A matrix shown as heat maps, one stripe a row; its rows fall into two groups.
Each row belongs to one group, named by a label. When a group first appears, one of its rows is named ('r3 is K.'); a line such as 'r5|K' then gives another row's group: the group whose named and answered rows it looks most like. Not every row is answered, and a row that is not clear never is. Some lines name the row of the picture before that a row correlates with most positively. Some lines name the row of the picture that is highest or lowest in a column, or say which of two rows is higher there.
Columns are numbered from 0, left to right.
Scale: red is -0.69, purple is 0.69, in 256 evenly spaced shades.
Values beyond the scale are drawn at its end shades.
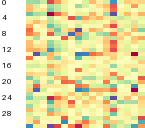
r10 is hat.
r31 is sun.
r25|sun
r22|hat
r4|sun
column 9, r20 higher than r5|No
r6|hat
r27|hat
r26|sun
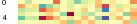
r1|hat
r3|sun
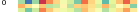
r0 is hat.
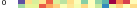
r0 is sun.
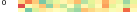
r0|hat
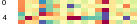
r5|hat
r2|hat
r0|hat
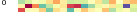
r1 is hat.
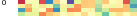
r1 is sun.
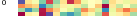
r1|hat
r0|sun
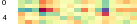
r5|hat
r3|hat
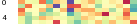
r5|sun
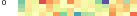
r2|sun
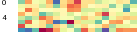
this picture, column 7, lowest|5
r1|sun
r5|sun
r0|sun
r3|hat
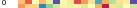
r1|hat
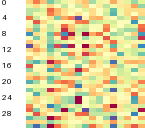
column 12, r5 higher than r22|No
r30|hat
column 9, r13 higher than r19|No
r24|sun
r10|hat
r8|sun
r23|hat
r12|hat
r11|sun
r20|sun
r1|sun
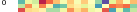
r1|sun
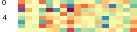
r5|sun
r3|sun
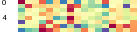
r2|sun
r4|sun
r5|sun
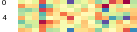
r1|hat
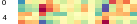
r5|hat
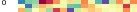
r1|hat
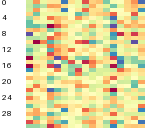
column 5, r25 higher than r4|Yes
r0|sun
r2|sun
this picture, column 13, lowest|8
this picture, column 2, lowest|10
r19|hat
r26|sun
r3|hat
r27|sun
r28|hat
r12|sun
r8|sun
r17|sun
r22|hat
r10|hat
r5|sun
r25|hat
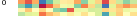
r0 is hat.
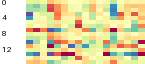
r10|sun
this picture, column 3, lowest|11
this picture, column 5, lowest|13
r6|sun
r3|sun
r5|sun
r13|sun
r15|hat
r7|hat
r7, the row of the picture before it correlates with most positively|0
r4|sun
